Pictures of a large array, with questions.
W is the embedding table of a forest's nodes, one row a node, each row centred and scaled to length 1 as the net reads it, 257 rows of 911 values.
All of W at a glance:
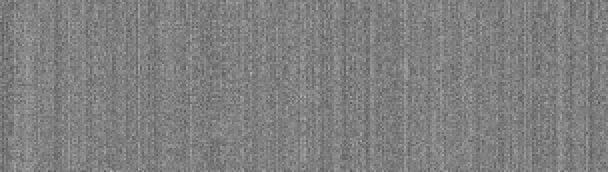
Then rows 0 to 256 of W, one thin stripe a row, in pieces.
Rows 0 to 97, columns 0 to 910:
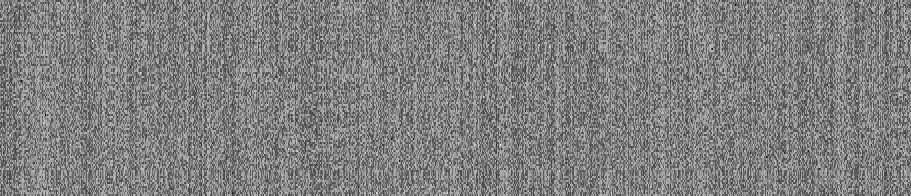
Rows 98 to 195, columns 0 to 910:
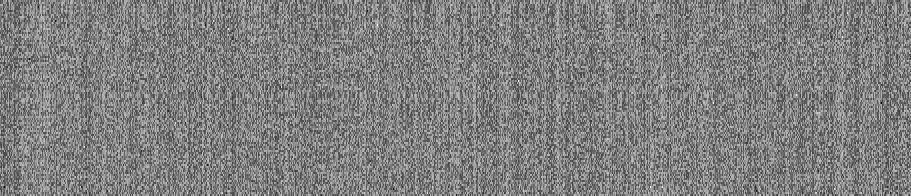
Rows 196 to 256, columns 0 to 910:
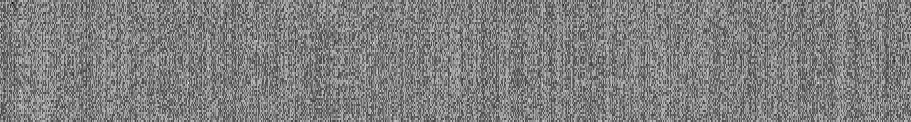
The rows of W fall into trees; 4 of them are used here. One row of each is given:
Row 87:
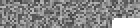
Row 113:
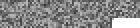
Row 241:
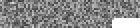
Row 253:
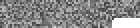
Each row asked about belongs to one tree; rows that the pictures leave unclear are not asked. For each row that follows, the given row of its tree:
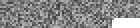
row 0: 87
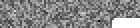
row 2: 113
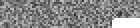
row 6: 87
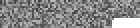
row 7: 253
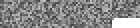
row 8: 87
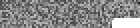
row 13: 253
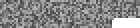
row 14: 87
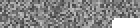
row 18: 241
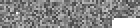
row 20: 87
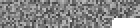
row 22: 87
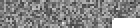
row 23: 87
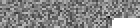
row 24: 87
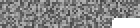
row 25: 87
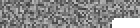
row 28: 253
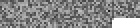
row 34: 113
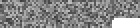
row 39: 113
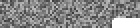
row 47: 113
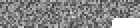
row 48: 87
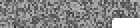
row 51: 241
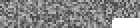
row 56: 241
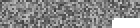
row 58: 241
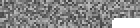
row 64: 253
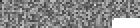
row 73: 87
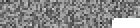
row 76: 87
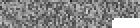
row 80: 241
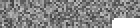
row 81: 113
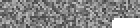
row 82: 241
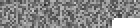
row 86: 87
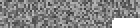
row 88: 241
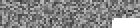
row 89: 87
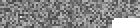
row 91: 87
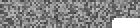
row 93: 113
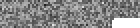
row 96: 241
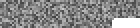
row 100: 87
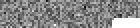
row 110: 87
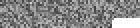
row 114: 253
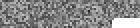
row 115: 241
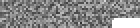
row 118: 253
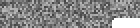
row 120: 253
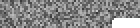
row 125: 113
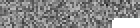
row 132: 241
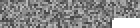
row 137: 113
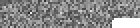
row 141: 253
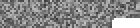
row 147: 113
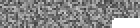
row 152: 241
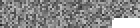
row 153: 87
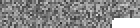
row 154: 253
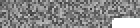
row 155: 253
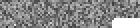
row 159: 241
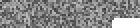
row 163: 241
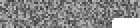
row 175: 241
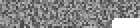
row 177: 241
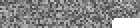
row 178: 253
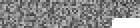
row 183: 87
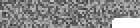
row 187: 253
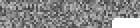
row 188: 241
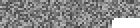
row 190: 87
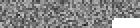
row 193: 241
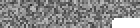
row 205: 253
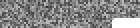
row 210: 253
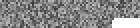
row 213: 241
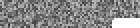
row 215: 241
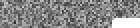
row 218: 87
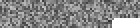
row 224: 241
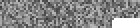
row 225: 241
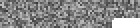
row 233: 241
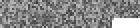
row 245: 241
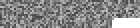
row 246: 87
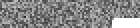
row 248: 241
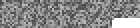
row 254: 87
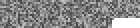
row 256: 87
